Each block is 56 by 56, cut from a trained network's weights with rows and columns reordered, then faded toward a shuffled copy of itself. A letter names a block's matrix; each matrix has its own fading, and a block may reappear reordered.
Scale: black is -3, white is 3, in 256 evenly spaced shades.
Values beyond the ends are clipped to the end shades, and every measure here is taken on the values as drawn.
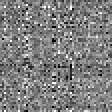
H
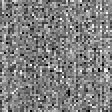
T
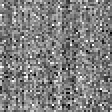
T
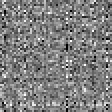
H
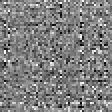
H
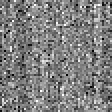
T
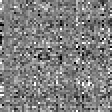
H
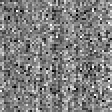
T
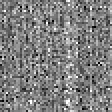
T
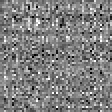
H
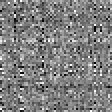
H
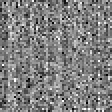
T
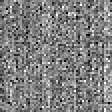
T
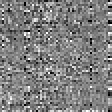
H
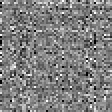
H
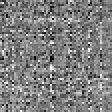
H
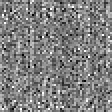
T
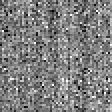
T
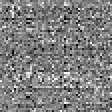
H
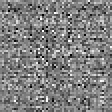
H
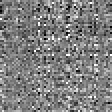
H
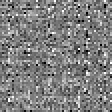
H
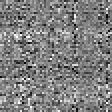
H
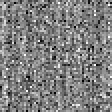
T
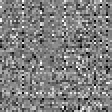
H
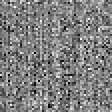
T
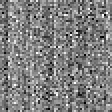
T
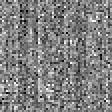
T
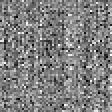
T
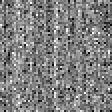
T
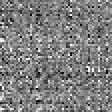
H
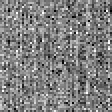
T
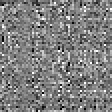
H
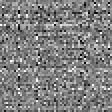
H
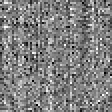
T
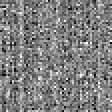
T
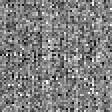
T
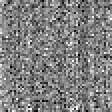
T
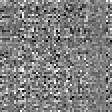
H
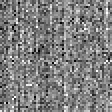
T
